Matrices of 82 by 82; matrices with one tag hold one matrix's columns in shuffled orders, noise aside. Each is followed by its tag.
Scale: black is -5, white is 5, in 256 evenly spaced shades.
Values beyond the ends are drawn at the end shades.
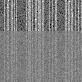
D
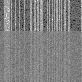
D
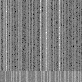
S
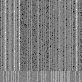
S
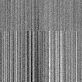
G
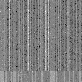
S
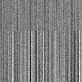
G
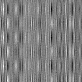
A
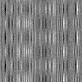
A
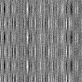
A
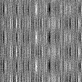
A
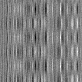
A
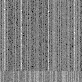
S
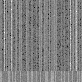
S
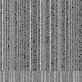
S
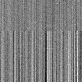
G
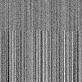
G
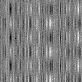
A
